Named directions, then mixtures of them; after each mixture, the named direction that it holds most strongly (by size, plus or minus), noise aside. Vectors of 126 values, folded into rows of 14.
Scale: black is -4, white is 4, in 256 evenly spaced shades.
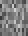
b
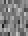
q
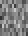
b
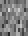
q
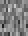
q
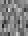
q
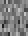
q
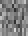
b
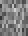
b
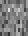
q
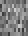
b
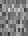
b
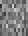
b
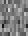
q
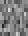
q
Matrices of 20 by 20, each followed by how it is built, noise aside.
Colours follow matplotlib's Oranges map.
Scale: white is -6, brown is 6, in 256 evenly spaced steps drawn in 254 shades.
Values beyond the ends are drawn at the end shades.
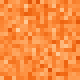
noise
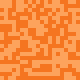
noise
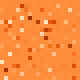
sparse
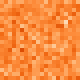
noise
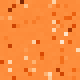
sparse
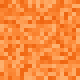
noise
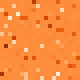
sparse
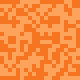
noise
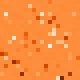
sparse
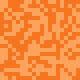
noise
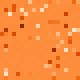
sparse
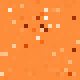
sparse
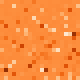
sparse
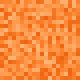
noise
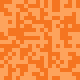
noise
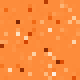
sparse
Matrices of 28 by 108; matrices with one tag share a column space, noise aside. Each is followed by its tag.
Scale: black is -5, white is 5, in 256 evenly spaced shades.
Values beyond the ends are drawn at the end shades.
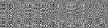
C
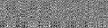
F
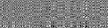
F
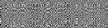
C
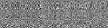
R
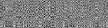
F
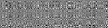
R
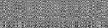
F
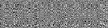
C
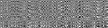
F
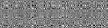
R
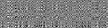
F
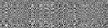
C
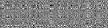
R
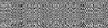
C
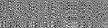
F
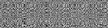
C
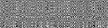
F
